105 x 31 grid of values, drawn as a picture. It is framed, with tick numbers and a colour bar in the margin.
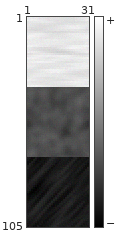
It is made of 3 by 1 panels. Panel 1,1: very high, streaked across, faint in contrast. Panel 2,1: low, blotchy, faint in contrast. Panel 3,1: very low, slanting up to the right, faint in contrast.
